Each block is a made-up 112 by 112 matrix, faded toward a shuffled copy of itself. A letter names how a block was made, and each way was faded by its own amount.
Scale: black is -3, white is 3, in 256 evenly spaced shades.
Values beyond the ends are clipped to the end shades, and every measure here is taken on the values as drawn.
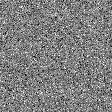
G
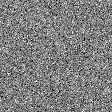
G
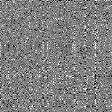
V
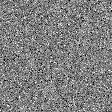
G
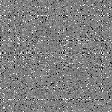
V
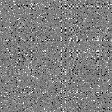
V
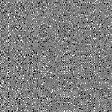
V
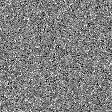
G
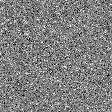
G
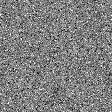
G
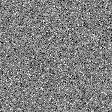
G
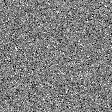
G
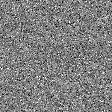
G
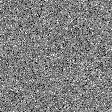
G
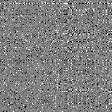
V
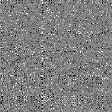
V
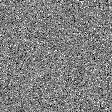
G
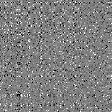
V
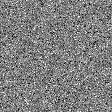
G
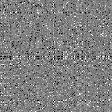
V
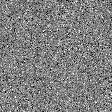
G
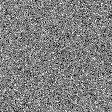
G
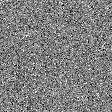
G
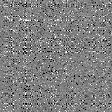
V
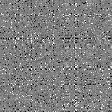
V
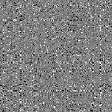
V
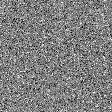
G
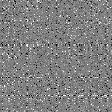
V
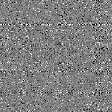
V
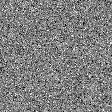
G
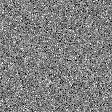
G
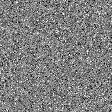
G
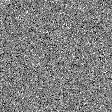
G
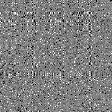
V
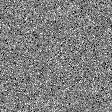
G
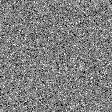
G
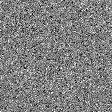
G
